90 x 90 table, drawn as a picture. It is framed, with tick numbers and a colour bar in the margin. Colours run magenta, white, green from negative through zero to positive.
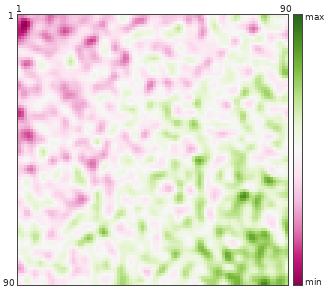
Grain: blotchy. Ninth with the highest average: bottom right. Slope: up to the bottom right. Ninth with the lowest average: top left. Lone odd cells: none.
